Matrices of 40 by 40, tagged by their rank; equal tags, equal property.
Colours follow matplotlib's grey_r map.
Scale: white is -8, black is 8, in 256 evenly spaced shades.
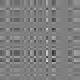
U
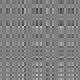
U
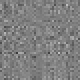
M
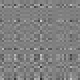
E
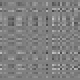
E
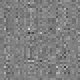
M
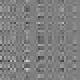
E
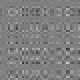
E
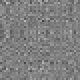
M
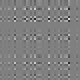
U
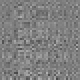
M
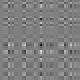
U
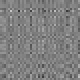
E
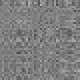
M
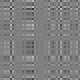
U
